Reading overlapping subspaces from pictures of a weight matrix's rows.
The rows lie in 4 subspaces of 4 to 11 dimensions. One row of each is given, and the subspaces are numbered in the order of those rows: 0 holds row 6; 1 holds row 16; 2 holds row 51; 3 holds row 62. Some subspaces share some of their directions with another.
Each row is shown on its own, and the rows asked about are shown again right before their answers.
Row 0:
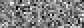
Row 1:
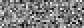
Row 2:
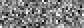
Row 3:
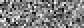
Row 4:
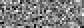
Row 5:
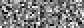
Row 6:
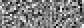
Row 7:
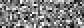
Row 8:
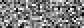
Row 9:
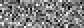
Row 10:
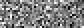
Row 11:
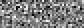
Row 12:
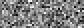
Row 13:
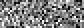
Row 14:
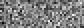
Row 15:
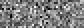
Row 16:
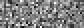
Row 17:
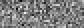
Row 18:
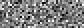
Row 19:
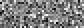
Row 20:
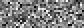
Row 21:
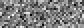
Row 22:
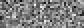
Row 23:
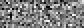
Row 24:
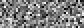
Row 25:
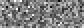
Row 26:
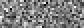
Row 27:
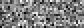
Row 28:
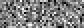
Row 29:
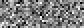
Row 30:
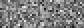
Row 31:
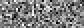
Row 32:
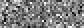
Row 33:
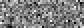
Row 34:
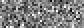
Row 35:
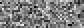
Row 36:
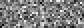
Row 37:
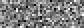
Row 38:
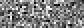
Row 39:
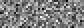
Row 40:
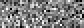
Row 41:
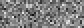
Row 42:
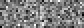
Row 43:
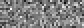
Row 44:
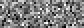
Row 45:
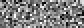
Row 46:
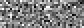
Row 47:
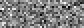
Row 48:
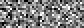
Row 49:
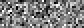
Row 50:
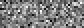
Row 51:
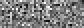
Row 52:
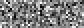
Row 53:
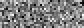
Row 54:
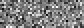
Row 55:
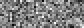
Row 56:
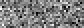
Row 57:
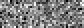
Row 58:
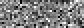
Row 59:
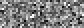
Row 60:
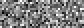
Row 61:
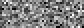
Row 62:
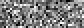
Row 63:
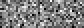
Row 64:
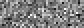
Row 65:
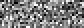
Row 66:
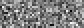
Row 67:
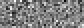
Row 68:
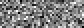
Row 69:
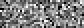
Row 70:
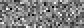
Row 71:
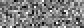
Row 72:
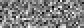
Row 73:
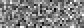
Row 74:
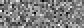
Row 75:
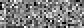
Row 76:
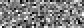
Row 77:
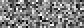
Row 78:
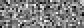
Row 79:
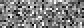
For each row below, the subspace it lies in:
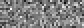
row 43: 0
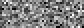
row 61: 0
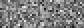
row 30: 2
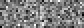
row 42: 0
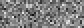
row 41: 3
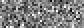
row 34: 2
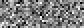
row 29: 1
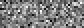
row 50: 1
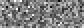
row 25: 0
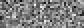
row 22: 3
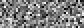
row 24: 3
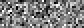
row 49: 0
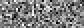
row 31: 0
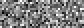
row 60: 0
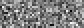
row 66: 1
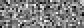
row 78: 1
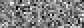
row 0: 0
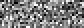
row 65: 3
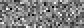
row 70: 0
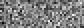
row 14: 0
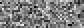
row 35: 3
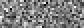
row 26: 3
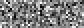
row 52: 1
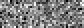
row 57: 3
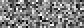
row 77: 1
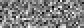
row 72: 0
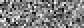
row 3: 0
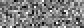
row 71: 0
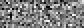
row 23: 2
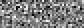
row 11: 0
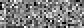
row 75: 3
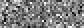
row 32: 0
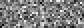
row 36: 2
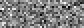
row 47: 3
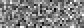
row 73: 1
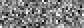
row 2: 0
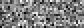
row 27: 1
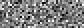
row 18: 3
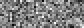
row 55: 0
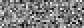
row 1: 1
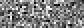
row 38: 2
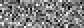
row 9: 0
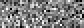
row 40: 3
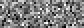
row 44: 0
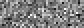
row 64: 3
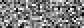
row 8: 1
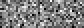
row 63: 2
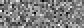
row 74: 0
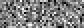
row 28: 0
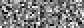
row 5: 1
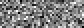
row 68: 1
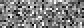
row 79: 0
